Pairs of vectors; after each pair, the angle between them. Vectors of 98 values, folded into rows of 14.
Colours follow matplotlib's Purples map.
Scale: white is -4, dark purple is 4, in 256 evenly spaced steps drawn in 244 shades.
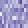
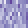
orthogonal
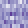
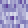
nearly opposite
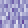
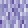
nearly parallel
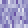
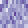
partly aligned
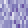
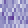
partly opposed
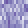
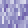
orthogonal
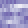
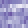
nearly parallel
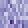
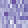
nearly opposite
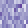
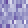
partly aligned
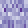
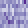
orthogonal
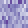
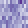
nearly parallel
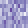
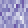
orthogonal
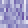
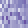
orthogonal
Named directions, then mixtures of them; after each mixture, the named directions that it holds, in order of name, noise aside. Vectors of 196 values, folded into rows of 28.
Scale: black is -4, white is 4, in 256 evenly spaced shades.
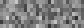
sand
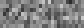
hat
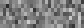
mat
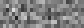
hat, sand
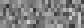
mat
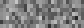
sand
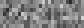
hat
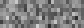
sand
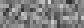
hat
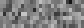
hat, mat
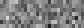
sand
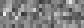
hat, mat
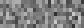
mat, sand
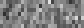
hat, sand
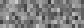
sand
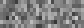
sand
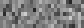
hat, mat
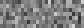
mat, sand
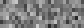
sand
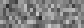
mat, sand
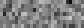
hat, mat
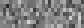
mat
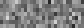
mat, sand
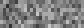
mat, sand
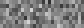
hat, mat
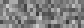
mat, sand
